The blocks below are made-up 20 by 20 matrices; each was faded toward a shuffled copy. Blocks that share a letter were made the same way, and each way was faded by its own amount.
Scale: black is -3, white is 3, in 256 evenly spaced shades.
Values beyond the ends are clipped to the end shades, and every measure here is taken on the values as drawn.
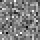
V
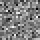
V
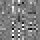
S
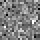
V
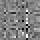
S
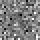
V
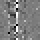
S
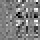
S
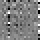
S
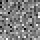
V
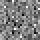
V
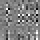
S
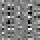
S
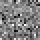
V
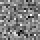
V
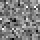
V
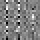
S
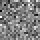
V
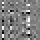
S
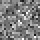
V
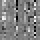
S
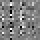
S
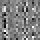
S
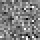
V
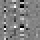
S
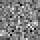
V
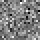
V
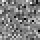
V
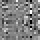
S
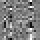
S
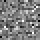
V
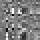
S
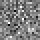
V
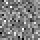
V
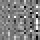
S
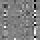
S
